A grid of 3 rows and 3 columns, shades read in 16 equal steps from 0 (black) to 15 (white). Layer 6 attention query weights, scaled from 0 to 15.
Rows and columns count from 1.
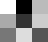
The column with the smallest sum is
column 2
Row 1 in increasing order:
0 11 15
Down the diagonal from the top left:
15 3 5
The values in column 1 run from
7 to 15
